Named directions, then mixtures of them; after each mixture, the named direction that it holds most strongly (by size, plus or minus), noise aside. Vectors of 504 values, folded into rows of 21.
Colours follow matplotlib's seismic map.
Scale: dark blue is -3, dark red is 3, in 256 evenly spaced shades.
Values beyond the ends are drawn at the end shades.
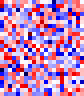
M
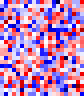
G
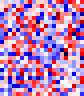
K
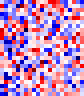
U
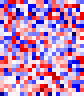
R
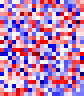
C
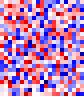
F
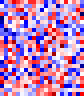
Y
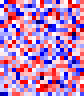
R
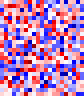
F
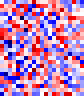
U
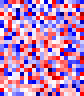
R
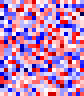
Y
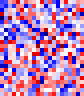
Y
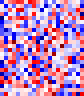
Y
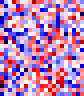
Y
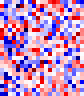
U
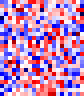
Y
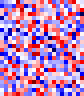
C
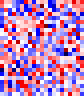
M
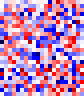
C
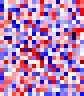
C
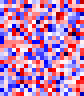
K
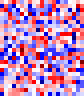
C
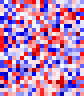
Y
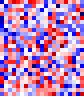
Y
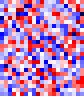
K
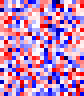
G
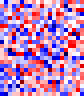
K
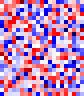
F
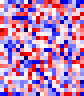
U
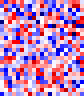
R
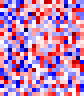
U
